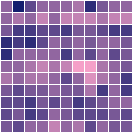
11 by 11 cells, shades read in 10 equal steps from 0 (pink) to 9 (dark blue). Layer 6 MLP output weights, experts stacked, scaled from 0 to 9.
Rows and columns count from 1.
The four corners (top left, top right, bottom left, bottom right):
4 4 5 5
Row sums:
55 30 68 60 56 30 42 56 61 62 48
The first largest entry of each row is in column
2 1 2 1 1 11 11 9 3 3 2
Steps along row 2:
down up down up down same same up down same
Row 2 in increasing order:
2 2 2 2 2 2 3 3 4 4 4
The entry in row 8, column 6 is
5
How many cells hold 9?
1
